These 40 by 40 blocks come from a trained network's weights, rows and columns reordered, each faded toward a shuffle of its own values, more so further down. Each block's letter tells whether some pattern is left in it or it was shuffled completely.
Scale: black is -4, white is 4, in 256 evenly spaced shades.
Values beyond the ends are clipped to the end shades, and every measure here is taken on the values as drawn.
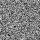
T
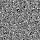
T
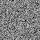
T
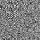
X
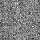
X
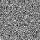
X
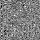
X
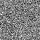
T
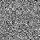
X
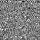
X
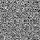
X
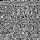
X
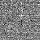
X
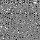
X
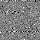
X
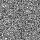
T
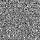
X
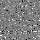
X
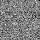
X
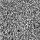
X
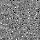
X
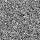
T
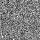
T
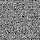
X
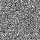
T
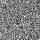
X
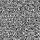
X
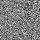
T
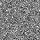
T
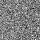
T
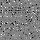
X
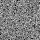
T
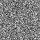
T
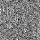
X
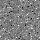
T
